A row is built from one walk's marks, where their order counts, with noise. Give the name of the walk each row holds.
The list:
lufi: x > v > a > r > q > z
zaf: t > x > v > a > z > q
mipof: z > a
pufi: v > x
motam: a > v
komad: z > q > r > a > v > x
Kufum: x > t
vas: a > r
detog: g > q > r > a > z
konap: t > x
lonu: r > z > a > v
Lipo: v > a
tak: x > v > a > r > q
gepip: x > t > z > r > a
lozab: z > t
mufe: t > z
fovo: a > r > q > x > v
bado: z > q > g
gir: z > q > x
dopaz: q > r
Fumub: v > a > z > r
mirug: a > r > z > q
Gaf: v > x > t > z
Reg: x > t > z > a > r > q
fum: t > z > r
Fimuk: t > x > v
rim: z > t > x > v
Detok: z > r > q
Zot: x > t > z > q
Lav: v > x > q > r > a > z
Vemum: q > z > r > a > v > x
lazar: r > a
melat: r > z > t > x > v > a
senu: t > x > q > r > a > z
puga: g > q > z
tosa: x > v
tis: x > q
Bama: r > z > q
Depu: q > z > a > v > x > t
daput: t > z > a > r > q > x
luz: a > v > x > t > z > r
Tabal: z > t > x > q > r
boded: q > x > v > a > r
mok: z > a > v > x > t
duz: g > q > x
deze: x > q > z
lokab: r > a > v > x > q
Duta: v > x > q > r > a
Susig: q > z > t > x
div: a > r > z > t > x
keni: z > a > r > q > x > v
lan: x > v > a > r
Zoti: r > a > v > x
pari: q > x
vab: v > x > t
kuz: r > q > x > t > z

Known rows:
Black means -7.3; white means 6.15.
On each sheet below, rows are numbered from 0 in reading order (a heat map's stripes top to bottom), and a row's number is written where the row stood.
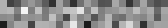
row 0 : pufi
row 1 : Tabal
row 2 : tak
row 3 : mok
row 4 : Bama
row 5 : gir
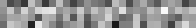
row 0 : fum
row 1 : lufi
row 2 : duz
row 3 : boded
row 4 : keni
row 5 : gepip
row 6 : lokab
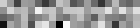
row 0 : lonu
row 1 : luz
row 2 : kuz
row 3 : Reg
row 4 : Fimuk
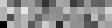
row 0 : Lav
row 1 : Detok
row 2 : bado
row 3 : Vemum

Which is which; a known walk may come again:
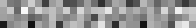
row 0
Duta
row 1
lonu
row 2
Fumub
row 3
tak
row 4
bado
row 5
lazar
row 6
luz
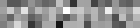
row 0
zaf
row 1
Depu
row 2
fovo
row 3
konap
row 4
Vemum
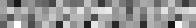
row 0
mirug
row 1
dopaz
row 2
senu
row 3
lufi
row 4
mipof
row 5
melat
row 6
deze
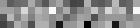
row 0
pari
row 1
gepip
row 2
lozab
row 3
vab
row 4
Lipo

